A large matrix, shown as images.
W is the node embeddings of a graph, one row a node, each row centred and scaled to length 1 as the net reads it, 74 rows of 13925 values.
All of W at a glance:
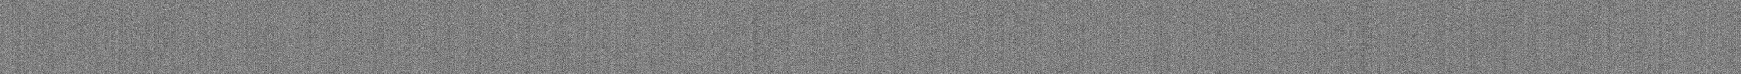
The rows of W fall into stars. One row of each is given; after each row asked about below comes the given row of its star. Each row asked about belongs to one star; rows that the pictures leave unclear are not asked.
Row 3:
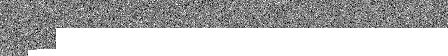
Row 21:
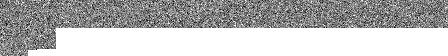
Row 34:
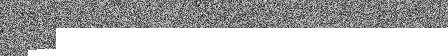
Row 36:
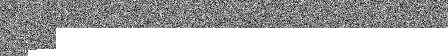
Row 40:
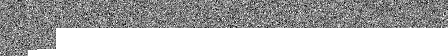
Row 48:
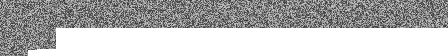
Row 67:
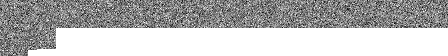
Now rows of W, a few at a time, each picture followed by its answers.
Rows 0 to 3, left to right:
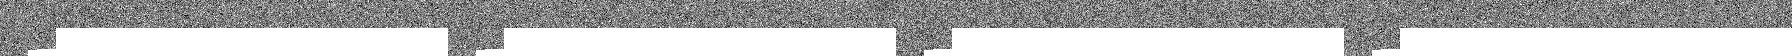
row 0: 48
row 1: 34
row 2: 67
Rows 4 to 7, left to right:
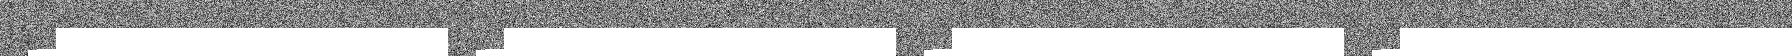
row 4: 40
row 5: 40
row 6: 48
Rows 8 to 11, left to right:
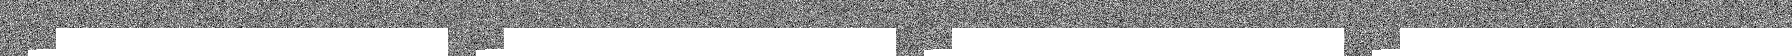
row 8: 36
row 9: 40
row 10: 34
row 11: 48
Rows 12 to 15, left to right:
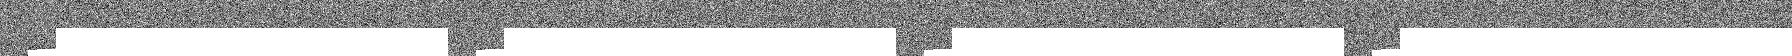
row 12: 67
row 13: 21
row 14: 21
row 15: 40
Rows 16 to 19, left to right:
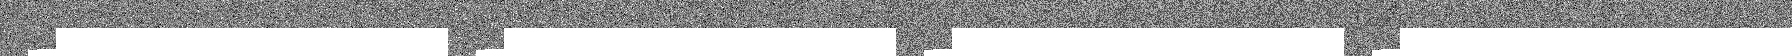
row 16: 40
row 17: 3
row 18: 21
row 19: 34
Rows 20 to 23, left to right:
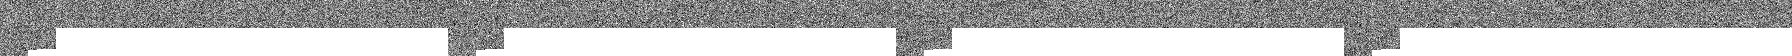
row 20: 36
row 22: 40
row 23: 40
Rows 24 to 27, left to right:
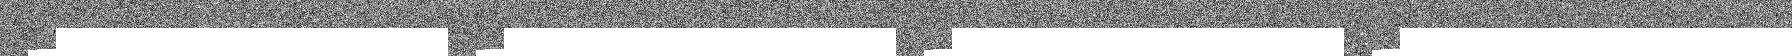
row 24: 67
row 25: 3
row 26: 34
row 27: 48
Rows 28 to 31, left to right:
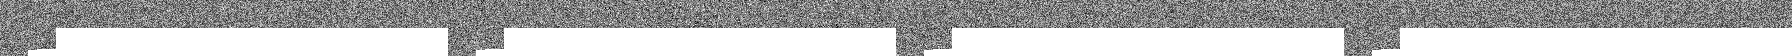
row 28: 48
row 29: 36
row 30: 67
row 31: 34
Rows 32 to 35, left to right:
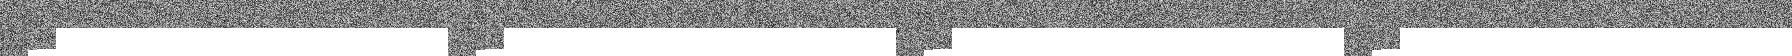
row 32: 40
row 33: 67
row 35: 48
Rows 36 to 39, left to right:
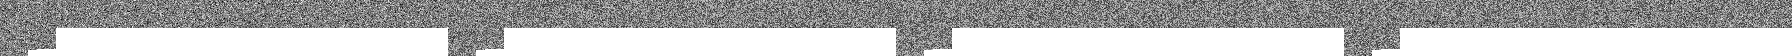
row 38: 3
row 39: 21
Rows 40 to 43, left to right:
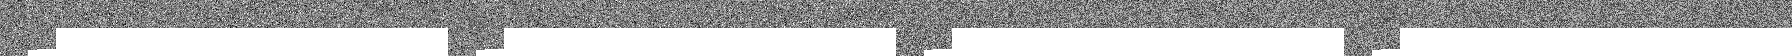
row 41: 34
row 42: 48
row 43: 36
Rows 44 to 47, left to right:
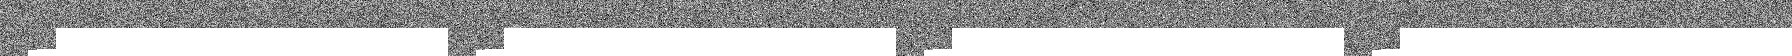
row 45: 36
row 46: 3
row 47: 48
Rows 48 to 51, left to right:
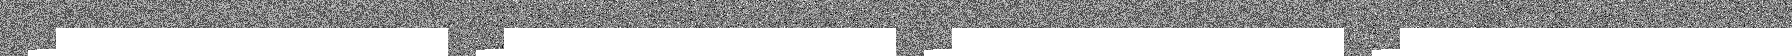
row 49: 34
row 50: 67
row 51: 36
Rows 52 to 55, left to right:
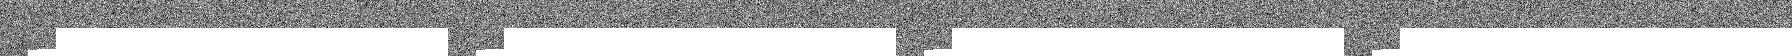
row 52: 40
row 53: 21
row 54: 21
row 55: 67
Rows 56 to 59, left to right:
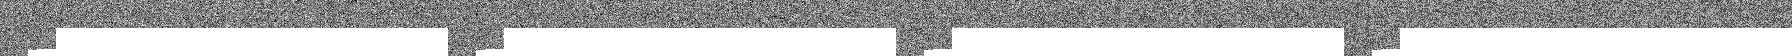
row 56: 36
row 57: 67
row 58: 36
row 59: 40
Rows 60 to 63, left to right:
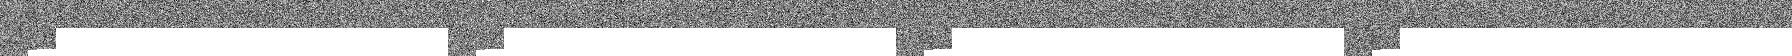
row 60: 3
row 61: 21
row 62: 67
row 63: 34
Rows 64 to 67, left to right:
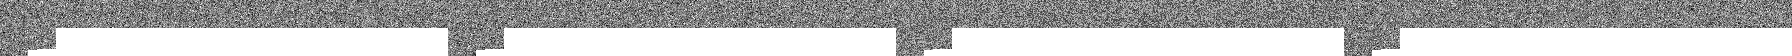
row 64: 40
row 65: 67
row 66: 36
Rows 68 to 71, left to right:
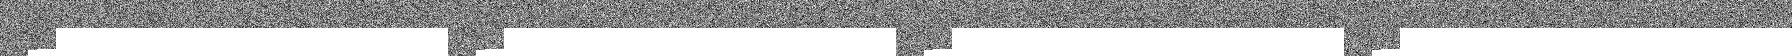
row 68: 36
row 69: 67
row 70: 36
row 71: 48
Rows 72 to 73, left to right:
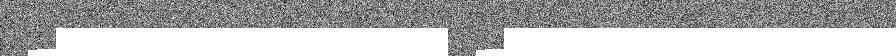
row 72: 48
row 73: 34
